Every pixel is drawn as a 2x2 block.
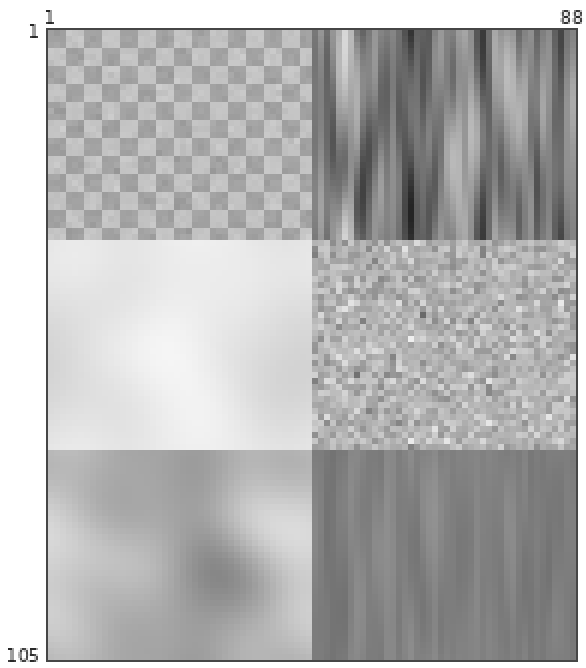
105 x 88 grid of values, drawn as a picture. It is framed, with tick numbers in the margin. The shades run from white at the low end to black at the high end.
It is made of 3 by 2 panels. Panel 1,1: low, checkered. Panel 1,2: middling, streaked downward, strong in contrast. Panel 2,1: very low, smooth, faint in contrast. Panel 2,2: low, fine-grained. Panel 3,1: low, smooth. Panel 3,2: middling, streaked downward, faint in contrast.
